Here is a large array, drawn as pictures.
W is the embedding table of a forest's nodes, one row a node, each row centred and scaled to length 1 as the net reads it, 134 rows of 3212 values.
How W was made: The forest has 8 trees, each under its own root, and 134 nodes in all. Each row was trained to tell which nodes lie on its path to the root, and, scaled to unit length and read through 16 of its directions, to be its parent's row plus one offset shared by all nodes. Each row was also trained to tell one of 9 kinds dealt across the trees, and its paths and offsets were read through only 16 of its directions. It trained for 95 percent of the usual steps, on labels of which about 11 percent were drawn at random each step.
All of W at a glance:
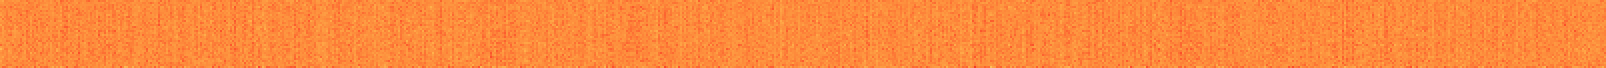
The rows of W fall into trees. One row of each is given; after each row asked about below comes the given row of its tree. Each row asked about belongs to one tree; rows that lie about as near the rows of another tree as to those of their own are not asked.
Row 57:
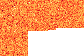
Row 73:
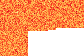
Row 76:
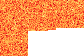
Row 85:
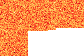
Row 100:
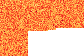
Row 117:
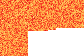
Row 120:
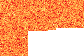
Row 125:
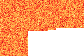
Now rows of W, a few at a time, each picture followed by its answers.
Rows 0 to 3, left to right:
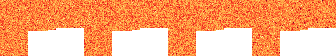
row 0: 117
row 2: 100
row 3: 100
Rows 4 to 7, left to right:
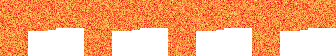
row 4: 73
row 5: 125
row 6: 57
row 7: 76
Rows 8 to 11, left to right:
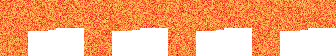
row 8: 57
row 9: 85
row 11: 100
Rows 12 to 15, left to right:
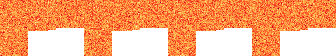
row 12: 85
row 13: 85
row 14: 85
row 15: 76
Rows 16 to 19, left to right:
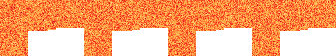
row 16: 100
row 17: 85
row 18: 85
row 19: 85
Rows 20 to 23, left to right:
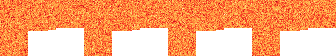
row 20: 100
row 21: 85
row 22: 76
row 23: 117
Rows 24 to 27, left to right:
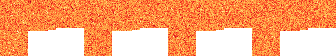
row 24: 73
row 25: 57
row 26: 100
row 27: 125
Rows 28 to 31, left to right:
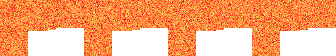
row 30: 73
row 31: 85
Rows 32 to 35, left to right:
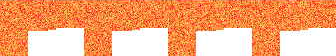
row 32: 125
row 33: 85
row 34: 100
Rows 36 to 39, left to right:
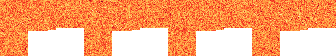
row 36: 76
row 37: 120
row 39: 85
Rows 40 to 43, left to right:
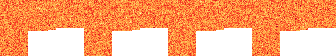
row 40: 85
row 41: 100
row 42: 100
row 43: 85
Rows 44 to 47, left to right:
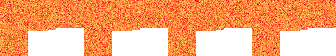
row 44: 57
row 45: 100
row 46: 85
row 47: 57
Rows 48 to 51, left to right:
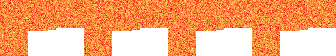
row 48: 117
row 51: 73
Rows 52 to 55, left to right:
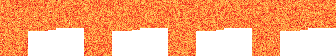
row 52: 76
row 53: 76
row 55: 57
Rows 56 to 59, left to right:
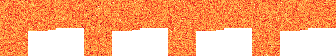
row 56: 73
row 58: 117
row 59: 57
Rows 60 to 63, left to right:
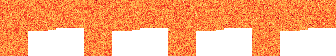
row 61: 100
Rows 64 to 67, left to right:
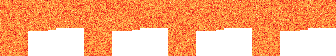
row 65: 76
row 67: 73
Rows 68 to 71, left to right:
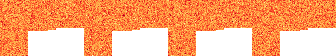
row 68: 125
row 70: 120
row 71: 117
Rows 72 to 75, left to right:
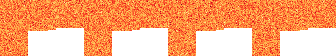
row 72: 117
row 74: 100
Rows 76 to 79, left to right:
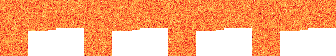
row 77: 57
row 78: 120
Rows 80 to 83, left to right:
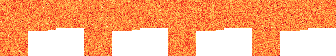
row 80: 76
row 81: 100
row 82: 120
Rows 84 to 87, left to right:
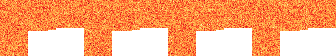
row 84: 100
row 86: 100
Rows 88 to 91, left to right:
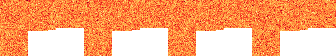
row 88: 85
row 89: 76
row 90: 73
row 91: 57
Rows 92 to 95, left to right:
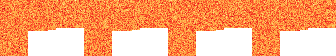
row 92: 85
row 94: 76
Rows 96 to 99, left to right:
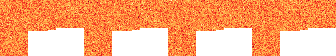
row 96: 76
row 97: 73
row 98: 100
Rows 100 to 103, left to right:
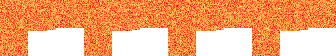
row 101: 100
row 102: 57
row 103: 76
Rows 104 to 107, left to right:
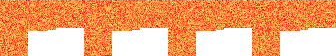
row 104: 76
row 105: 117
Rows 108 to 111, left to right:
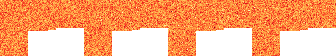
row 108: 117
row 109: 100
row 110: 85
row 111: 85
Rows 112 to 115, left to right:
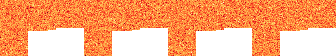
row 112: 100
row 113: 57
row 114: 100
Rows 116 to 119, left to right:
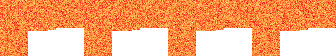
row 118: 73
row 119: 125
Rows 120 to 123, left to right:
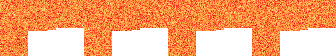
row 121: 125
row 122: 57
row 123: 117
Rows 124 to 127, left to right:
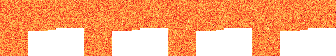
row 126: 85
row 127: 73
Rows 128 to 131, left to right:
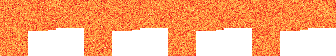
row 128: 73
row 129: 120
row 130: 117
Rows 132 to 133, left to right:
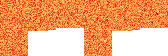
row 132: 85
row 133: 57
